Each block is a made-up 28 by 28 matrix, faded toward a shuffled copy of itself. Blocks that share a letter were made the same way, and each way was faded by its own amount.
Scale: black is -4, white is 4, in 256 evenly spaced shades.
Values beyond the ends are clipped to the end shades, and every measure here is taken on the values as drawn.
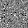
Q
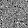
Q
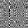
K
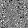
Q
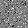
Q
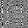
K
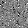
Q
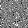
Q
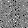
Q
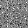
Q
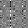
K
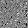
Q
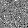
Q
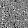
Q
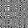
K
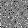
Q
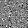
Q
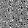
Q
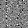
Q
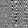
K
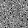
Q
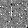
Q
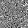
Q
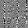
K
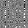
K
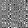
K
